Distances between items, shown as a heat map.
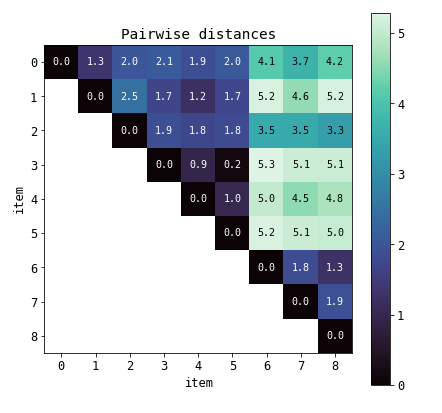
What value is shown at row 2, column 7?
3.5
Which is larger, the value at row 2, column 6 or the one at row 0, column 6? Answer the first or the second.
the second
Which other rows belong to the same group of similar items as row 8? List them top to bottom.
6, 7
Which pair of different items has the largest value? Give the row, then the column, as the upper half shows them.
3, 6
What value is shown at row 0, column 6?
4.1
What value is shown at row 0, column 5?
2.0
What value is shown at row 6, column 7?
1.8
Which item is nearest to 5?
3
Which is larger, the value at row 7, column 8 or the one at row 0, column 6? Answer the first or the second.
the second
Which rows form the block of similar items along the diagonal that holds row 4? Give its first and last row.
0 to 5
